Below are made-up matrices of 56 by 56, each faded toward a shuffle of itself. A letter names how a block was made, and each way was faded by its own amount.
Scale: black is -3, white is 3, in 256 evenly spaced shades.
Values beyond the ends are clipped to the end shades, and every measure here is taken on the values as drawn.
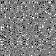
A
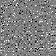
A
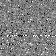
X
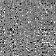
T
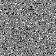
X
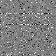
A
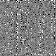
T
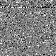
X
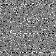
X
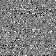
X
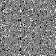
T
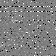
A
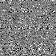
X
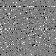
A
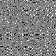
A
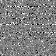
X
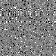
A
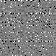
A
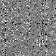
T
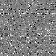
A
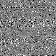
X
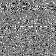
X
